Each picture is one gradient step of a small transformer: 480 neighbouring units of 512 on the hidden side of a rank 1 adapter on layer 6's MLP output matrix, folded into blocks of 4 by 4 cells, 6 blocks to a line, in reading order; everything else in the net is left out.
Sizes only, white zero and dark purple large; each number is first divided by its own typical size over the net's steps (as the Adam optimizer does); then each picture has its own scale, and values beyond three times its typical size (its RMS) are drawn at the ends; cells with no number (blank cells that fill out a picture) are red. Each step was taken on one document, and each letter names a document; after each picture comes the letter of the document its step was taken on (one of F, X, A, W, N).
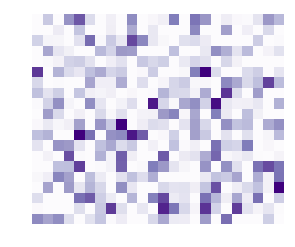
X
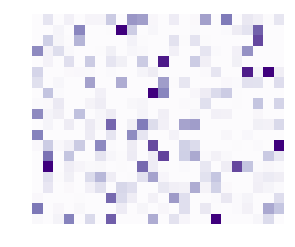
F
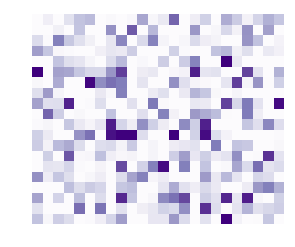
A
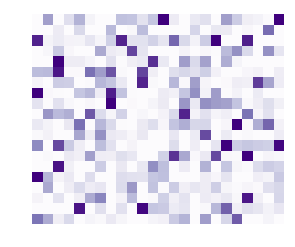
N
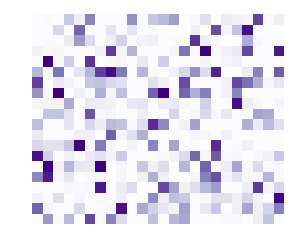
X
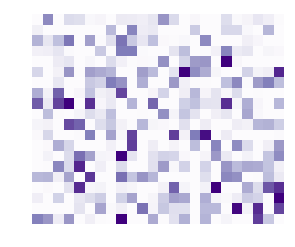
X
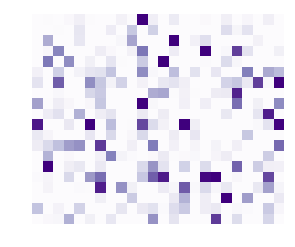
F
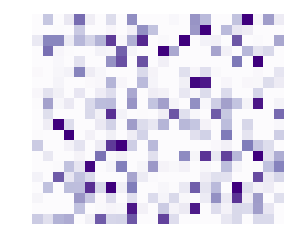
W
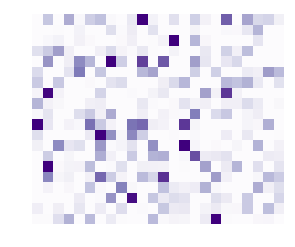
F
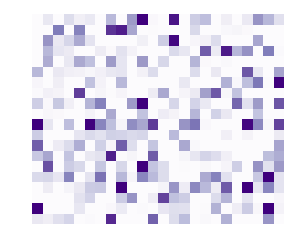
A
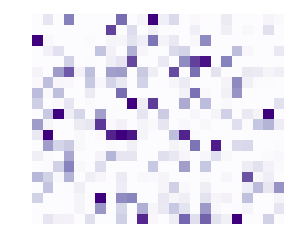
N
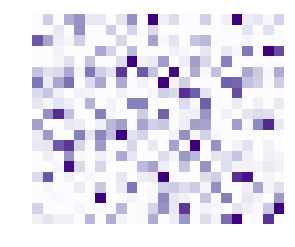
N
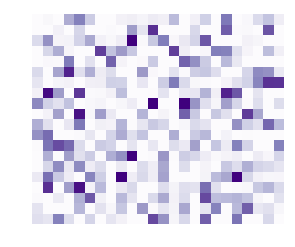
X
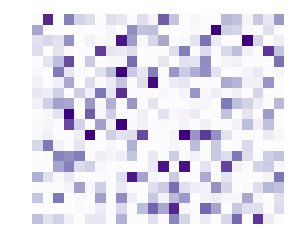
X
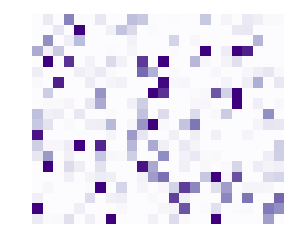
F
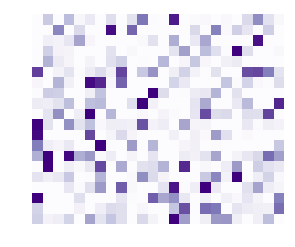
A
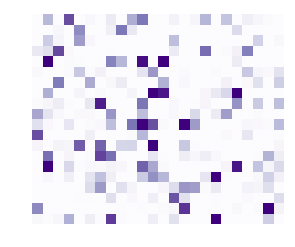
F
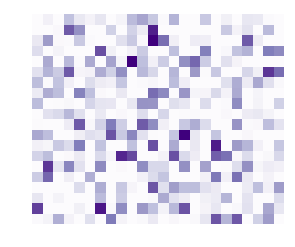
N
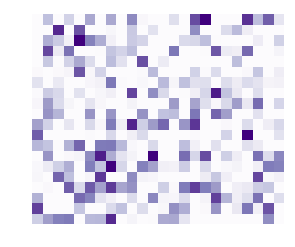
A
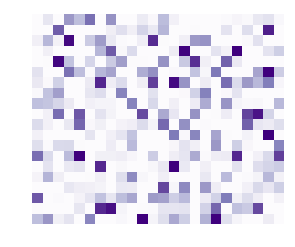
A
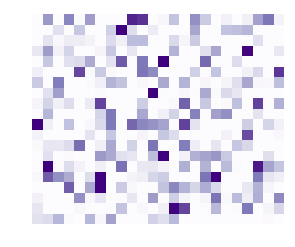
F
